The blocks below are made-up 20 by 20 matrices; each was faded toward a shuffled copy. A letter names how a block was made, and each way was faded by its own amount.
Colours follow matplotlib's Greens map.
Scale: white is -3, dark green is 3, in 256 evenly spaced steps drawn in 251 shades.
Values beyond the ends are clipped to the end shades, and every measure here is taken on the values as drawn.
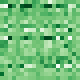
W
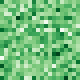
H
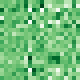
W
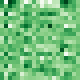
W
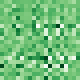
W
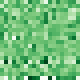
W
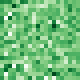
H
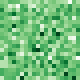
H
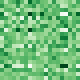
W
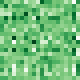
W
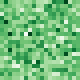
H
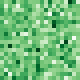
H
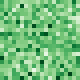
H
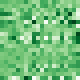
W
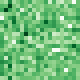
H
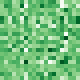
W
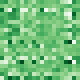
W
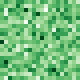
H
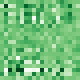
W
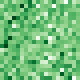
H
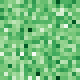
H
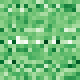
W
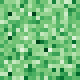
H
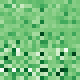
W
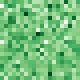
H
